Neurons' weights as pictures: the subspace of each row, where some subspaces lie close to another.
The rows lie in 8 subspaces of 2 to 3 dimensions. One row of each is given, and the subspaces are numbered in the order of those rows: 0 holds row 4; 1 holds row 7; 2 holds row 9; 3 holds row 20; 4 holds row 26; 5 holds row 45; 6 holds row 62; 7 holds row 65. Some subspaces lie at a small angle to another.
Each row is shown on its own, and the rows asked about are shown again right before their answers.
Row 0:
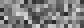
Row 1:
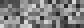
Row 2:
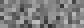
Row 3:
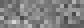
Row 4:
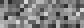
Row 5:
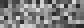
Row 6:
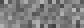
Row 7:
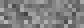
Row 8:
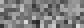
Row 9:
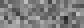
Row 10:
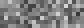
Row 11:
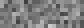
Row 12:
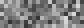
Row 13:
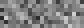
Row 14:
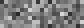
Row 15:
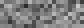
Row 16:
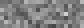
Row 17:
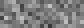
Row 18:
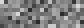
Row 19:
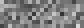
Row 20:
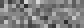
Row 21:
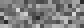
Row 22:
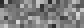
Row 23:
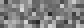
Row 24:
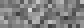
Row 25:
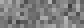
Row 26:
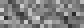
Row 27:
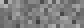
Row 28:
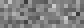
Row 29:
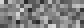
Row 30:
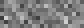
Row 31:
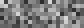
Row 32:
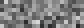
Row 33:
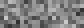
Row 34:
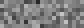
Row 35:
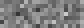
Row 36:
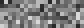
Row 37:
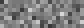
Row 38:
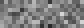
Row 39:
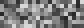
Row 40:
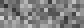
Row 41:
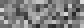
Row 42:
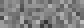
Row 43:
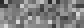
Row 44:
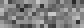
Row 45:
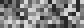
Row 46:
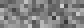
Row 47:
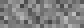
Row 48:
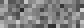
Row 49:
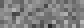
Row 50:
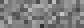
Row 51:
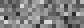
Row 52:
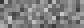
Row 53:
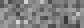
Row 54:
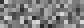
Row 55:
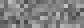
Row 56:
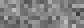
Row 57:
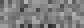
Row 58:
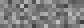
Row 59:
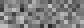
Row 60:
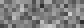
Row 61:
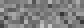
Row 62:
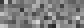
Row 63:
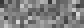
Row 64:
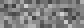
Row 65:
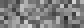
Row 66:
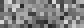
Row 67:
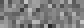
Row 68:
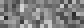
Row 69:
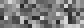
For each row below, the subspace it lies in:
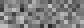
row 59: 4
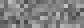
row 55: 0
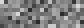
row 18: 7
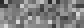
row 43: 6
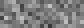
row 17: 4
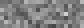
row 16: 1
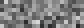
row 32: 6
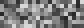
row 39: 5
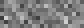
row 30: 4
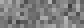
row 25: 5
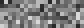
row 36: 6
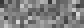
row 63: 6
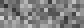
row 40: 2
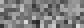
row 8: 6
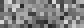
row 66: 1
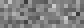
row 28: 5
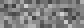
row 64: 3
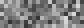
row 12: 5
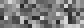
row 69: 0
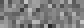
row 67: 3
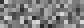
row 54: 7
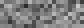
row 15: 5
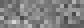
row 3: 7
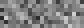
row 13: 4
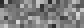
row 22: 6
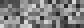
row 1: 0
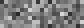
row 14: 7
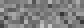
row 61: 3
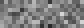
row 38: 3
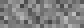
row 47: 4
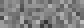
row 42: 3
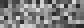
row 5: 0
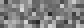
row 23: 6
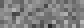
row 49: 1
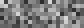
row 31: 2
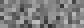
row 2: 7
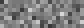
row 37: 7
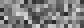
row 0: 1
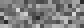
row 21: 1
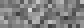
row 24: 4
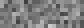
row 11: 1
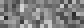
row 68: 3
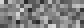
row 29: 7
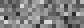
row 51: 3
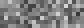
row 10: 0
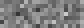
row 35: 1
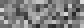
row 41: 1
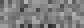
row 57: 3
